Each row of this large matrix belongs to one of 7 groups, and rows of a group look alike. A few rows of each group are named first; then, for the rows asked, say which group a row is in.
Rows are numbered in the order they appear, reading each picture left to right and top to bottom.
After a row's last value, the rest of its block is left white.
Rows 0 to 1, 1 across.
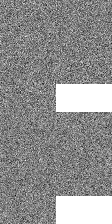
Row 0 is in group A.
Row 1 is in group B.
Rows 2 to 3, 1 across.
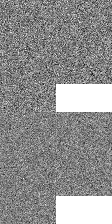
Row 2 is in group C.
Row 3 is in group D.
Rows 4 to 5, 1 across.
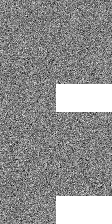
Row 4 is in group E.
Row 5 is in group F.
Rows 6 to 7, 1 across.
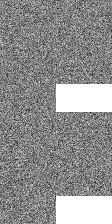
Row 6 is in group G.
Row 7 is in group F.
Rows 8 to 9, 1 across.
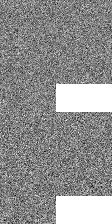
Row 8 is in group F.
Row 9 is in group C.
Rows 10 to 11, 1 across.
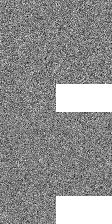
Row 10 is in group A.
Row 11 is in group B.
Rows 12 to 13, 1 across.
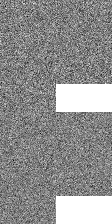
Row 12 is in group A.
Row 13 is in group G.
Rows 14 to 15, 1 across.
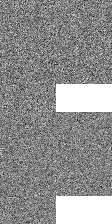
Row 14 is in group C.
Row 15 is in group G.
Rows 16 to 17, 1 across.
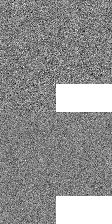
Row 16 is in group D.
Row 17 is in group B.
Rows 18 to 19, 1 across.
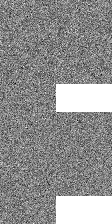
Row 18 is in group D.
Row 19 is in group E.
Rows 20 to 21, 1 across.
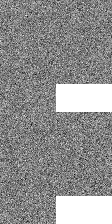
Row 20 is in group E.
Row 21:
B
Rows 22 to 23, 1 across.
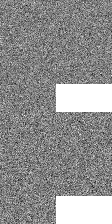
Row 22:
G
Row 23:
C
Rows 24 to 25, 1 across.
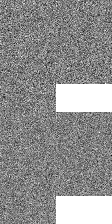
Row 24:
A
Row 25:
A
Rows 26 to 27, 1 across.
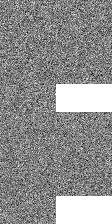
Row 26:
C
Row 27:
B
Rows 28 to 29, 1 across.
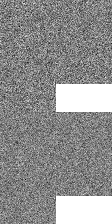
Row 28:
A
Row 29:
F
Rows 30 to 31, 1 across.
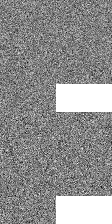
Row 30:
F
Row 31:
G
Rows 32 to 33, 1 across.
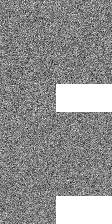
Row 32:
C
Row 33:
E
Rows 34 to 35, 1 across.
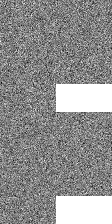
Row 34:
A
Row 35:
G
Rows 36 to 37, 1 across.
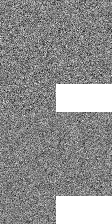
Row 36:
G
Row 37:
D
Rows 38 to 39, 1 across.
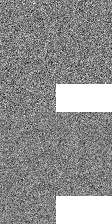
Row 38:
A
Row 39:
D
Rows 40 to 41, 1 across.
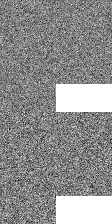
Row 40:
G
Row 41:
C
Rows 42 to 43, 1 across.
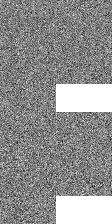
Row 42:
B
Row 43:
F
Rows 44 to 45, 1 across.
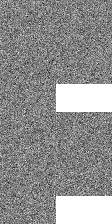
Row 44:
E
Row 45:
A
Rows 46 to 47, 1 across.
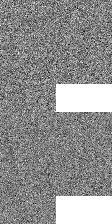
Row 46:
E
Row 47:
B
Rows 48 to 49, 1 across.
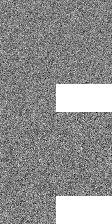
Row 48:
E
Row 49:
B
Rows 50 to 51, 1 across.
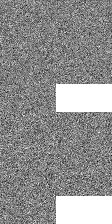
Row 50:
G
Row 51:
A
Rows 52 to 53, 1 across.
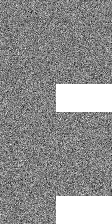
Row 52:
B
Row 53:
F
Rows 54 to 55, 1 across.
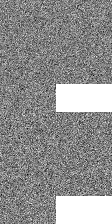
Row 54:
C
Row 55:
A
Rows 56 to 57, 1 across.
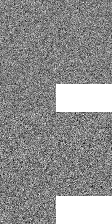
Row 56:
G
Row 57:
G
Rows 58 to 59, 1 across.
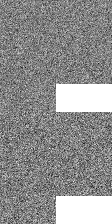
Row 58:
F
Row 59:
C
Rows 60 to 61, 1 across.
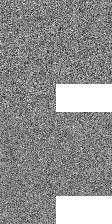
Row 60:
A
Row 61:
B
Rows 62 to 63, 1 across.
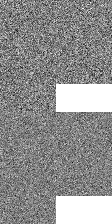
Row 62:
F
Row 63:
G
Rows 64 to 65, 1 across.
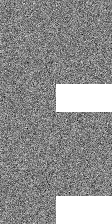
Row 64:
A
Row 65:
E
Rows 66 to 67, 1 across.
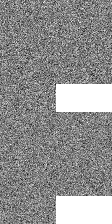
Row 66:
C
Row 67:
F
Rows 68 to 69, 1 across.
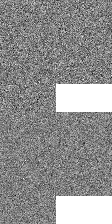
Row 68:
G
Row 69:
D
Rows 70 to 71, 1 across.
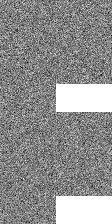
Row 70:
F
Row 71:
D
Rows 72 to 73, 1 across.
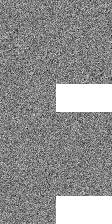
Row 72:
F
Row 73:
E
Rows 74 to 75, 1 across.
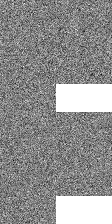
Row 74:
D
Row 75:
G
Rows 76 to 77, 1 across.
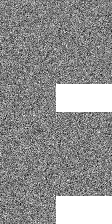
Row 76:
G
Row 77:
A
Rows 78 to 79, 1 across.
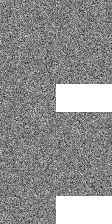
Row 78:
A
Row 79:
G
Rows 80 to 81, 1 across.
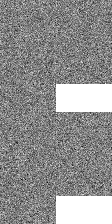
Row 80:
A
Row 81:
F
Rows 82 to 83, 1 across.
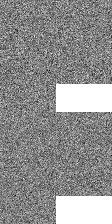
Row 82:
F
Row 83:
D
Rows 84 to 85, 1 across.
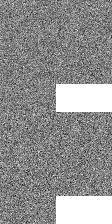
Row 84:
D
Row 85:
E
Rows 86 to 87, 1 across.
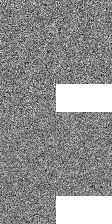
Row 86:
A
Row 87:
D
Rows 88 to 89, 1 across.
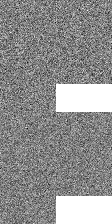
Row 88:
F
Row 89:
E
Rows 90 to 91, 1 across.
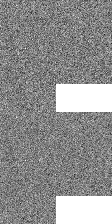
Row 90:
B
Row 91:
B
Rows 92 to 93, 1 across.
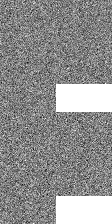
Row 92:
A
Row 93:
E
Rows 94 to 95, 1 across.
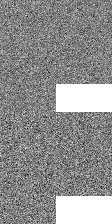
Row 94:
E
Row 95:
A
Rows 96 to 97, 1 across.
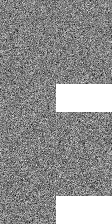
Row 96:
F
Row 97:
D
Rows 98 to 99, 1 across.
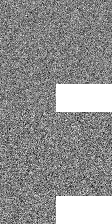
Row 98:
E
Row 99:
C
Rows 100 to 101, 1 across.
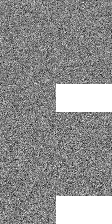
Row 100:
G
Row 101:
F
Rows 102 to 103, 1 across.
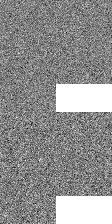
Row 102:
F
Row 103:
B
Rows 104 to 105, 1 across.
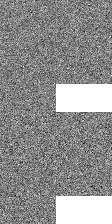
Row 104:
D
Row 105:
G
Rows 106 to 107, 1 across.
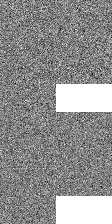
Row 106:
D
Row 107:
G
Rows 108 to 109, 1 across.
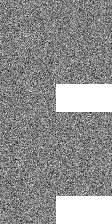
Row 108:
A
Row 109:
F
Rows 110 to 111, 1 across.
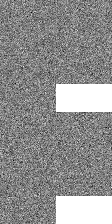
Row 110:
D
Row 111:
G
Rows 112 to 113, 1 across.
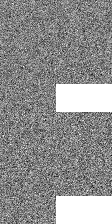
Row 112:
D
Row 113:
C
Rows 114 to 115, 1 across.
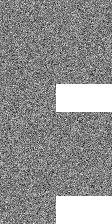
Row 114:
C
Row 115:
E
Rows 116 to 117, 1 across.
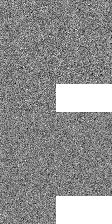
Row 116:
D
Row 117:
B
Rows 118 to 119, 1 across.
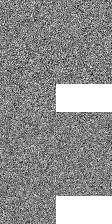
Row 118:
C
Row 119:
G
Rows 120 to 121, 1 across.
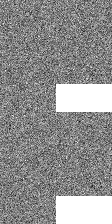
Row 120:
C
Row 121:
D
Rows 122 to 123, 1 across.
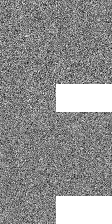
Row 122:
A
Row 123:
B
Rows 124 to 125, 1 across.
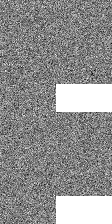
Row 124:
C
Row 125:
A
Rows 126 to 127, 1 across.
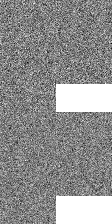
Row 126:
A
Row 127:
F
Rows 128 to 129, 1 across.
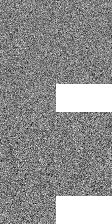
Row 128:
F
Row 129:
B
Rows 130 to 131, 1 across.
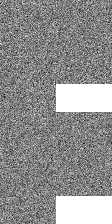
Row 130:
A
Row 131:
G
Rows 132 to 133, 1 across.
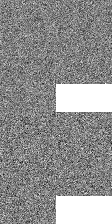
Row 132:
A
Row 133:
G
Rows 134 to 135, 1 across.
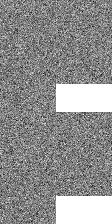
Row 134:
F
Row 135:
G
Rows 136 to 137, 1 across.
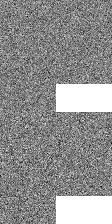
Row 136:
E
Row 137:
G
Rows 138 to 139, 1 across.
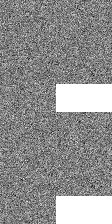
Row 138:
C
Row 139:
D
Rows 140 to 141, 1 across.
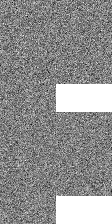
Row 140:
E
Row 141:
F
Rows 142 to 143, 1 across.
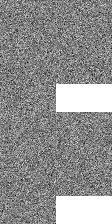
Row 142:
F
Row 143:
D
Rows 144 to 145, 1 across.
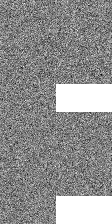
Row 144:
D
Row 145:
F
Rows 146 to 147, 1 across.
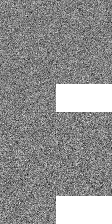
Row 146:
E
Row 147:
F
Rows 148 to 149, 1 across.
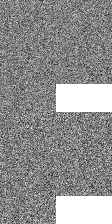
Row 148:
C
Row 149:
C
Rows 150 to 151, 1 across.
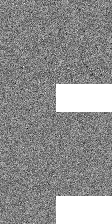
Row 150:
D
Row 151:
E
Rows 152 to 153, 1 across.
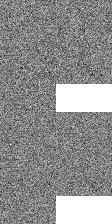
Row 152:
D
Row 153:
F
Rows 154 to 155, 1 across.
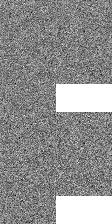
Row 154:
D
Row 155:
D
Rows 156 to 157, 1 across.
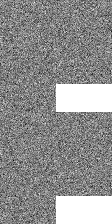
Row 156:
G
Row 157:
G
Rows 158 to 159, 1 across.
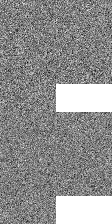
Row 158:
F
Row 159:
B
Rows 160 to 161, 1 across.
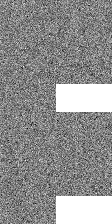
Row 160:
D
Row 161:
B
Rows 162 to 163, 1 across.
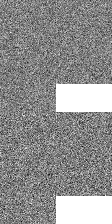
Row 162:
F
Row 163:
A
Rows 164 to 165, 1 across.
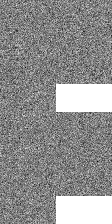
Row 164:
F
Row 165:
A
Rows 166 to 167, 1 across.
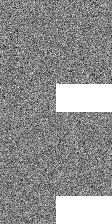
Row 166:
F
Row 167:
D
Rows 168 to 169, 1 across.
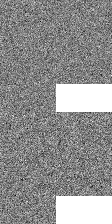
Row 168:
G
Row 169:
D
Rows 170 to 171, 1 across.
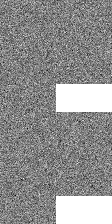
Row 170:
G
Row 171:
D
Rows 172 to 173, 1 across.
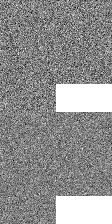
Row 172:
B
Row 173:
G
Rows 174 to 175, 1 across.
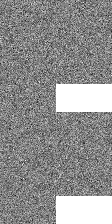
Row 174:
G
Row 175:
D
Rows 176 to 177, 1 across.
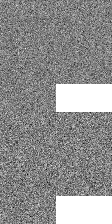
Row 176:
B
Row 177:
F
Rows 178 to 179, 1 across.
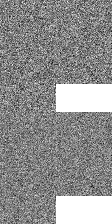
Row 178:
C
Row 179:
C
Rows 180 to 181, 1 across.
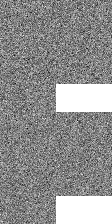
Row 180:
E
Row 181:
E
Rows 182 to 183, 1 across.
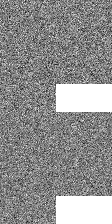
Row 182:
C
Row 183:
C
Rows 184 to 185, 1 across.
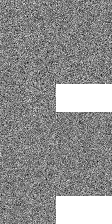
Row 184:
A
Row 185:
A
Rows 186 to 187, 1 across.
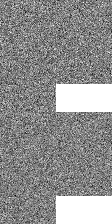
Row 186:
G
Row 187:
G
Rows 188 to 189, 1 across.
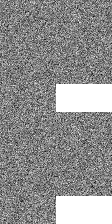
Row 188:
C
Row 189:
C
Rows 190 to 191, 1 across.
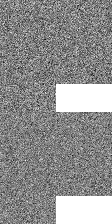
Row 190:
C
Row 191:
B
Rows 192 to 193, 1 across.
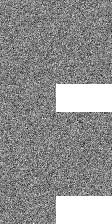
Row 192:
G
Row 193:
E
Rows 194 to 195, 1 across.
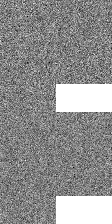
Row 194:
A
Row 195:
B
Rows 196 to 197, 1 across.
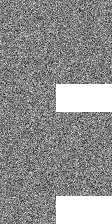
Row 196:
A
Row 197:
C
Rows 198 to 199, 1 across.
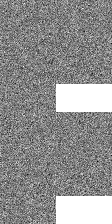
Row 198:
D
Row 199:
A
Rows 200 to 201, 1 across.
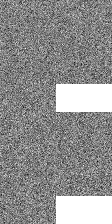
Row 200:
B
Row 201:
A
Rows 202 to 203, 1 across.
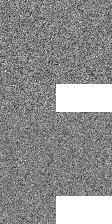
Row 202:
C
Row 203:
B
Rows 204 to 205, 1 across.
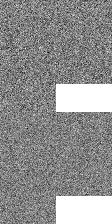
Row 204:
B
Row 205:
E
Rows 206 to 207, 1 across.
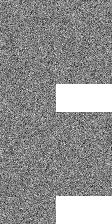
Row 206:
B
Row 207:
G
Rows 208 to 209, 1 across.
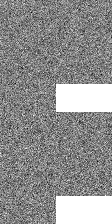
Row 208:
D
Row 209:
A
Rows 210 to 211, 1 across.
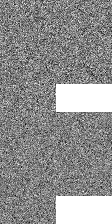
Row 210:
C
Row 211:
G
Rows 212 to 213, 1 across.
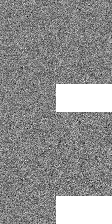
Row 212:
D
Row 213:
D
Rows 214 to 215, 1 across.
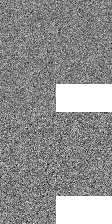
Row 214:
A
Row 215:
E
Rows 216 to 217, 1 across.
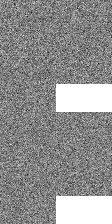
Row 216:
E
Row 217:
F
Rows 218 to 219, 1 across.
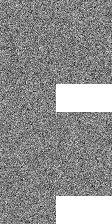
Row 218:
B
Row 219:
D
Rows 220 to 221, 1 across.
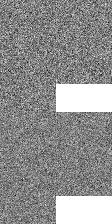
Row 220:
F
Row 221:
D
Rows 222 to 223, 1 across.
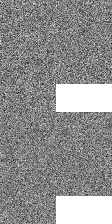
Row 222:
A
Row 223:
B
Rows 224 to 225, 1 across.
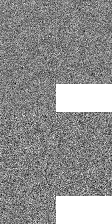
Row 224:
D
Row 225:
A
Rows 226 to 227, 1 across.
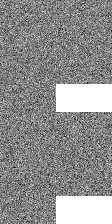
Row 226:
G
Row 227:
B
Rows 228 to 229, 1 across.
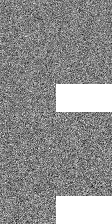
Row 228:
A
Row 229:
C
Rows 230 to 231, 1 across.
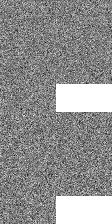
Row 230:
F
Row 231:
A
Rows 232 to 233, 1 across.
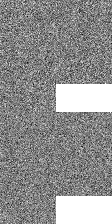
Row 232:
A
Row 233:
B
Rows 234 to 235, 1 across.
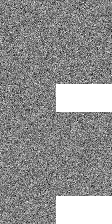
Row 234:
G
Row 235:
E
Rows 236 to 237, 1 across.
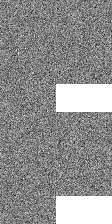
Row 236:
B
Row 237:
D
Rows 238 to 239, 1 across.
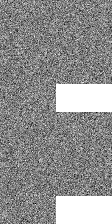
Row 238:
F
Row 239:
B
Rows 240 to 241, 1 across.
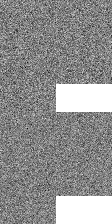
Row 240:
F
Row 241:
E
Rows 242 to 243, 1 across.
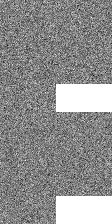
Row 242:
C
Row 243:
B
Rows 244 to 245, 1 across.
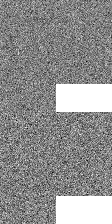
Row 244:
B
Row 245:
E
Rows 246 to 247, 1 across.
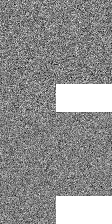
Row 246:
C
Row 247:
G
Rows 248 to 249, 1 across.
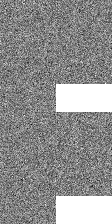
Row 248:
A
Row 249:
D
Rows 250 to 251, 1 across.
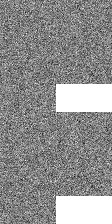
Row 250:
C
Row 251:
D
